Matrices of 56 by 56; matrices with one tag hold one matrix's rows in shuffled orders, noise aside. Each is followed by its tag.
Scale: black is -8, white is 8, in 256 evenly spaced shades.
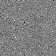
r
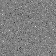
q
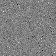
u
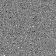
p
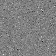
u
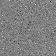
q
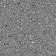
p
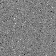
r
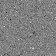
p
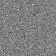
p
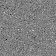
p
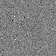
r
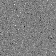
r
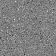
r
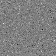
u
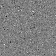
p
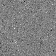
r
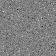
u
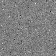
q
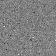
p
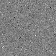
q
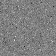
r
